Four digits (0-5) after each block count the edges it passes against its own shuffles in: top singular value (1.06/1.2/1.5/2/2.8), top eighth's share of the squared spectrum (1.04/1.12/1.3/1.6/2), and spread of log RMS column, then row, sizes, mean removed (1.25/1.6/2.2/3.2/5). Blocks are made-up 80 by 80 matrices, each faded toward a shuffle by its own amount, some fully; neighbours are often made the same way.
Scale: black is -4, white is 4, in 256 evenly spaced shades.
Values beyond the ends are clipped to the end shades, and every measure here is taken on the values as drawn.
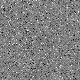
2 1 0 0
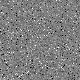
0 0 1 0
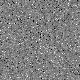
0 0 0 0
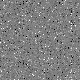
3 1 0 0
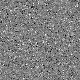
1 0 0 0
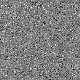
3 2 0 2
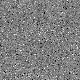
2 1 0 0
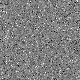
0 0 0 0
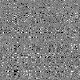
4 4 1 3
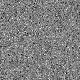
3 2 0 0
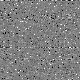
3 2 0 1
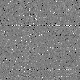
4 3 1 1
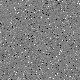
0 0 0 0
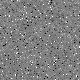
0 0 0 0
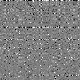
4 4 2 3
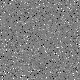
1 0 0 0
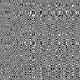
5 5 3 3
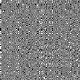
4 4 3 2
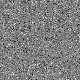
2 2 0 0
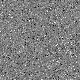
2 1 0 0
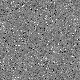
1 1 0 0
